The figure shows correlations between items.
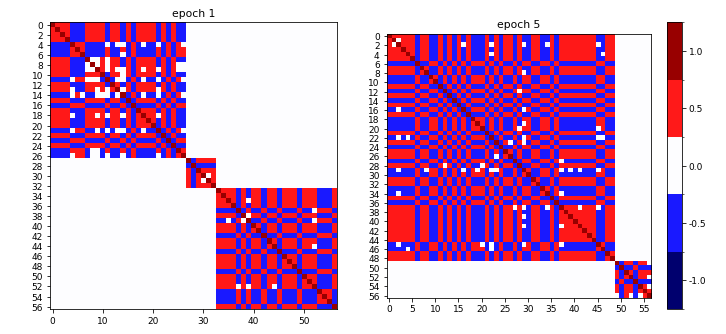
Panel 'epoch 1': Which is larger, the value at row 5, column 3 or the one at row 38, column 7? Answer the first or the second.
the second
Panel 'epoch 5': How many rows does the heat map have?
57
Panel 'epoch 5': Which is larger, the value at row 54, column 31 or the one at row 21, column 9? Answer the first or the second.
the first
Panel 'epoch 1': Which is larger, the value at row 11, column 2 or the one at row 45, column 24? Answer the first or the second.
the second
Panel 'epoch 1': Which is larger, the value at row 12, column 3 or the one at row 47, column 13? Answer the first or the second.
the first
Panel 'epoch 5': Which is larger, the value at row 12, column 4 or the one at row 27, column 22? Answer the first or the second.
the second
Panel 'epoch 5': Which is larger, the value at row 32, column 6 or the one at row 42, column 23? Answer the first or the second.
the second
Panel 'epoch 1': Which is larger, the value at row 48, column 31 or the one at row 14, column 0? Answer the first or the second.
the first
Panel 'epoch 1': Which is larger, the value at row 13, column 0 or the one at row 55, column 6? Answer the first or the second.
the first
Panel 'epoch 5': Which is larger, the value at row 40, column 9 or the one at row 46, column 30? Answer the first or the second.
the second
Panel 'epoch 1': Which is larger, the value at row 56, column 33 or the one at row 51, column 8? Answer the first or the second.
the first
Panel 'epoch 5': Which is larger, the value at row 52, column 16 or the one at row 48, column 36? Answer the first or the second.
the first
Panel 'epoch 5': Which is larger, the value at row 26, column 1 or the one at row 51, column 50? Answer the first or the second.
the first
